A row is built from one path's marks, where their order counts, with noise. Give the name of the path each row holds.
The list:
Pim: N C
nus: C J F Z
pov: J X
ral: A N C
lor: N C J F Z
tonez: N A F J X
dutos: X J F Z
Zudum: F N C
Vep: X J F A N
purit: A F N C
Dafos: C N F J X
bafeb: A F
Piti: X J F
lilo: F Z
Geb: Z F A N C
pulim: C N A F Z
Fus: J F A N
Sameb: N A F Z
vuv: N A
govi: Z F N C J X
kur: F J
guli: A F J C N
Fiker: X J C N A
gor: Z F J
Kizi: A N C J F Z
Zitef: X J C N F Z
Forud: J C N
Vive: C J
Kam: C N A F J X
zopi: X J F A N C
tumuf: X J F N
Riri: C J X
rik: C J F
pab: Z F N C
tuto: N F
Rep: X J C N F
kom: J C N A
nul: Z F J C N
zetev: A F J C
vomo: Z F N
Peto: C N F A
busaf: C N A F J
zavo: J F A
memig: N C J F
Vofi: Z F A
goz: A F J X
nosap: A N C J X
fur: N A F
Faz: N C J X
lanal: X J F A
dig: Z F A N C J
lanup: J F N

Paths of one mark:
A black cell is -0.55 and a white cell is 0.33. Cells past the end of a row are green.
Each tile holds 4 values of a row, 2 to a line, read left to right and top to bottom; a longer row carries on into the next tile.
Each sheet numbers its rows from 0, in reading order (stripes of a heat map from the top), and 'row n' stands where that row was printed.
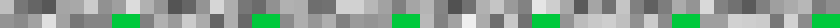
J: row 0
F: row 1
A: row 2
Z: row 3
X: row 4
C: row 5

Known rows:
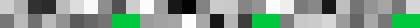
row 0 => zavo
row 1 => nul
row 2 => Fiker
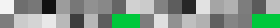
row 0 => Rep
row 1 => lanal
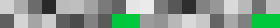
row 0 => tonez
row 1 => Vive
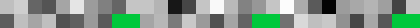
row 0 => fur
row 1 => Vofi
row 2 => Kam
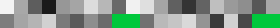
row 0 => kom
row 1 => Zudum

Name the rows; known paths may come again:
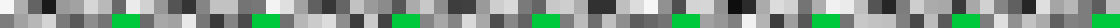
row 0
kom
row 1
lanup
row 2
Zudum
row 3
kur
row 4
zavo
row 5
gor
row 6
Peto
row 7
lanal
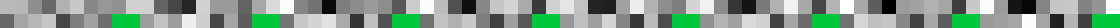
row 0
vuv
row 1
dutos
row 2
Dafos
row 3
busaf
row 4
Geb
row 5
rik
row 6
Kam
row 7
nul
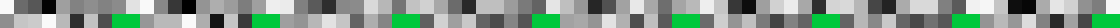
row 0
Zitef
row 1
govi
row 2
Vive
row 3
tonez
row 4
lilo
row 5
guli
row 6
Fus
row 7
dig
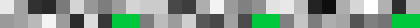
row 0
pab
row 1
Sameb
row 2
zetev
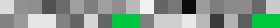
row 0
Pim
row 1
Rep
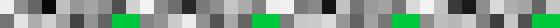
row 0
zopi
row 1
Forud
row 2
Fiker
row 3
pulim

